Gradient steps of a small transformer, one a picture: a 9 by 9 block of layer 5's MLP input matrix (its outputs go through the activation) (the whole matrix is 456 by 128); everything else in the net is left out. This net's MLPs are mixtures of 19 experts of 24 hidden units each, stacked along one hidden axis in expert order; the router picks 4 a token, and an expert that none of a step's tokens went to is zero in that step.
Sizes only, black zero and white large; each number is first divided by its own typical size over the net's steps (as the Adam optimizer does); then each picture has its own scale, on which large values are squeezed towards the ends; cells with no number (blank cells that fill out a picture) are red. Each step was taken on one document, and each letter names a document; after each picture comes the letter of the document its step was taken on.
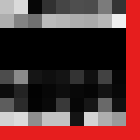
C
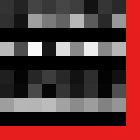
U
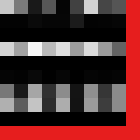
U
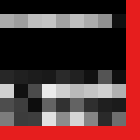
C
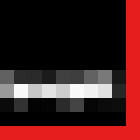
C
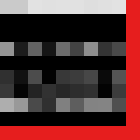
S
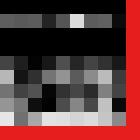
C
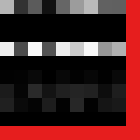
U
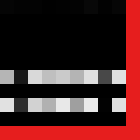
S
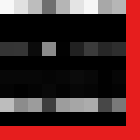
S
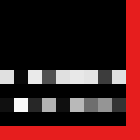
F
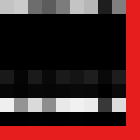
S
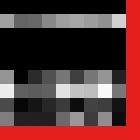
C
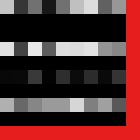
U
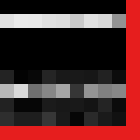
C
